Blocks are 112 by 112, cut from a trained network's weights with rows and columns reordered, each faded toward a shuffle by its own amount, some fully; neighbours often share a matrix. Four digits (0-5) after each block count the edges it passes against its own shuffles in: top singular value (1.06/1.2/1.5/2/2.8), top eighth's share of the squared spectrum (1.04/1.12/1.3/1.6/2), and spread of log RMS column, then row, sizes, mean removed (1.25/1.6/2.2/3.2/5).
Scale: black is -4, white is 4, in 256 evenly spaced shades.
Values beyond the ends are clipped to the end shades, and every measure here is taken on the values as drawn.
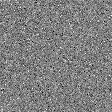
0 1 0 0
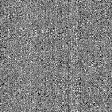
3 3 1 2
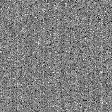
2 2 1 1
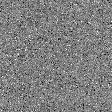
1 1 0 0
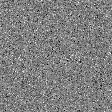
0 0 0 0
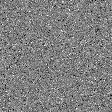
1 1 0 0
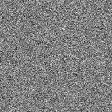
3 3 1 1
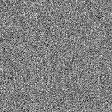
3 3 1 0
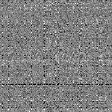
4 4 3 2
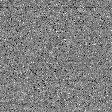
1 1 0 0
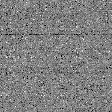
3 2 1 1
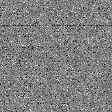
2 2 1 1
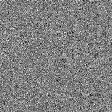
3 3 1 1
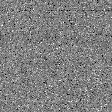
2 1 0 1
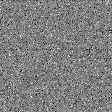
1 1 0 0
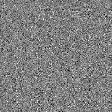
3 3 2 2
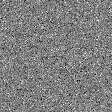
1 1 0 0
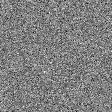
1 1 0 0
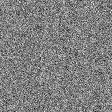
0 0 0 0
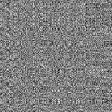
4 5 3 2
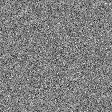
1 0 0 0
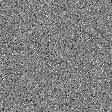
0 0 0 0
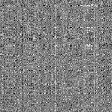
3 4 2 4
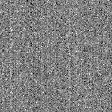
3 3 1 2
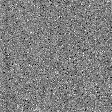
1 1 0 1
